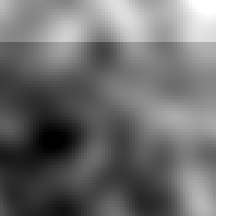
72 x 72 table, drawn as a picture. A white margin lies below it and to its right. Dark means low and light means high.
Mirror symmetry: none. Stripes: none. Slope: up to the top right. Ninth with the highest average: top right. Seam: horizontal, 20% of the way down, the top part higher.
